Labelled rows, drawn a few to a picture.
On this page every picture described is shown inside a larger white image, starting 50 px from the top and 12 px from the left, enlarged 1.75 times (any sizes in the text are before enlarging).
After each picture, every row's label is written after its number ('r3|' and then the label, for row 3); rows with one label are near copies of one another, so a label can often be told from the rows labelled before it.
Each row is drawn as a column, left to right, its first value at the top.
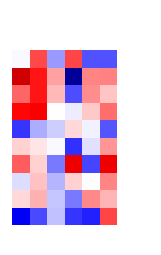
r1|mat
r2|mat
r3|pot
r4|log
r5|pot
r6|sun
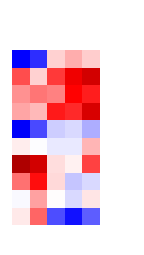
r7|sun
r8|sun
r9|mat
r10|mat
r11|mat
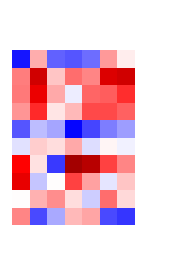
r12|sun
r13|mat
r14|pot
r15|sun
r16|sun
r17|mat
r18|mat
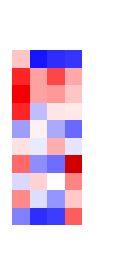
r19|mat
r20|pot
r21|pot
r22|sun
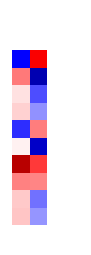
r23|sun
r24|log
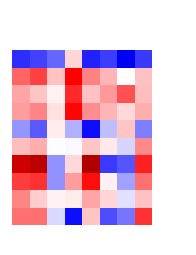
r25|sun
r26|sun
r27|pot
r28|mat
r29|sun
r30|pot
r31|pot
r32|sun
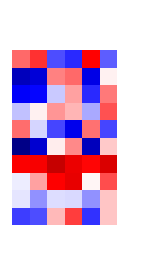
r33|log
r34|log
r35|sun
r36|sun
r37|log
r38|sun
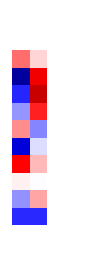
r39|log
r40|mat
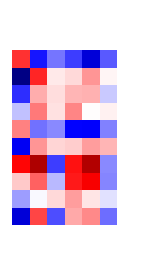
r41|log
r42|sun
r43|pot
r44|sun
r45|sun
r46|pot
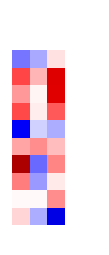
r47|sun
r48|pot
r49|mat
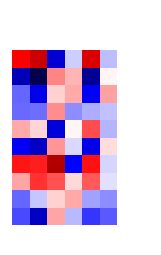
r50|log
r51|log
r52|sun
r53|pot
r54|log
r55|pot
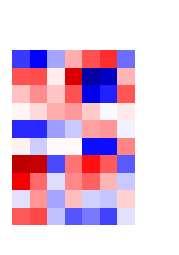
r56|sun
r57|sun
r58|pot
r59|mat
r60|log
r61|log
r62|pot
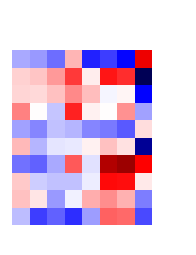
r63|pot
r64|pot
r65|pot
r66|mat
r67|pot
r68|sun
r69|sun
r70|log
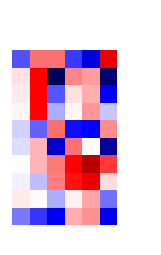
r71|pot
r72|mat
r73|log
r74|sun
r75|sun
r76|log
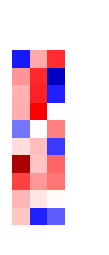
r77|sun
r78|mat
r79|log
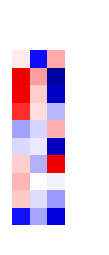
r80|mat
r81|pot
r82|log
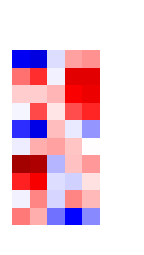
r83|sun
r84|sun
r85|pot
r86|mat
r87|mat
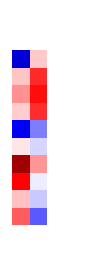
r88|sun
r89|mat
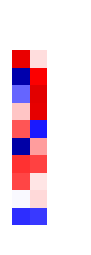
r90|log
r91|mat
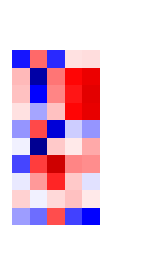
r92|pot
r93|log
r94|sun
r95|mat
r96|mat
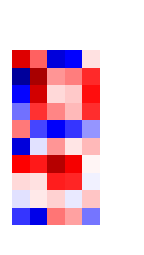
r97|log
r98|mat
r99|sun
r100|sun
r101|mat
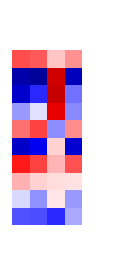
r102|log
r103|log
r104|mat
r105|log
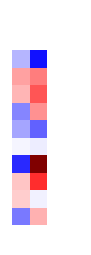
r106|pot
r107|sun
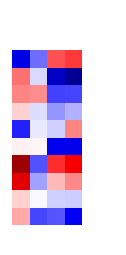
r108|sun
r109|pot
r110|log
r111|log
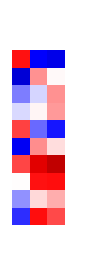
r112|log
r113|sun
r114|sun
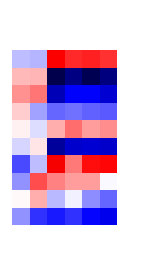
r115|pot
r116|pot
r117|log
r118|log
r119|log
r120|log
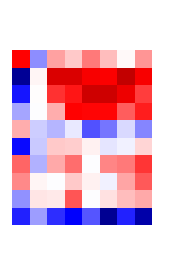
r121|log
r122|pot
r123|mat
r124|mat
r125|mat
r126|mat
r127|mat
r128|mat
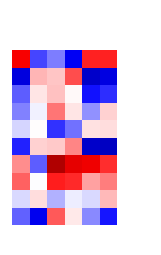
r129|log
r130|pot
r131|sun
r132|sun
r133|log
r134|log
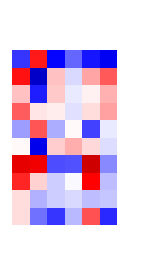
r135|sun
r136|log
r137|pot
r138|pot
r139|sun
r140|pot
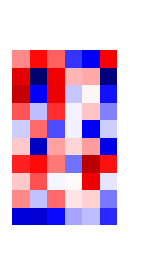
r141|mat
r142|log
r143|mat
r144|pot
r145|sun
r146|log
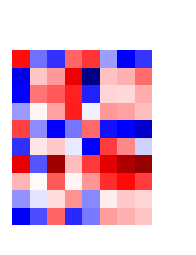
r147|log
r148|pot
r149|sun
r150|mat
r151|log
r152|sun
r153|sun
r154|sun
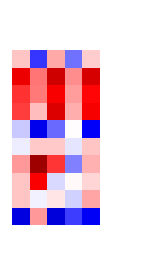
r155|mat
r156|sun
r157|mat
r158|pot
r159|mat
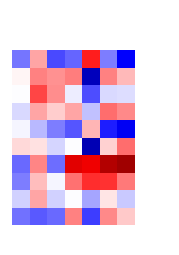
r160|pot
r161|mat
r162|pot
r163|sun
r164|log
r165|sun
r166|sun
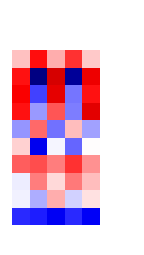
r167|mat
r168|log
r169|mat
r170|log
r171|mat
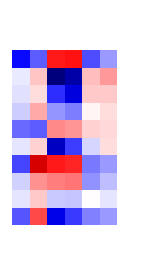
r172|pot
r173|sun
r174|log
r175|log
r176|pot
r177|pot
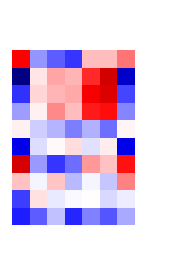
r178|log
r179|pot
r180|pot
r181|pot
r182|mat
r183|mat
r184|log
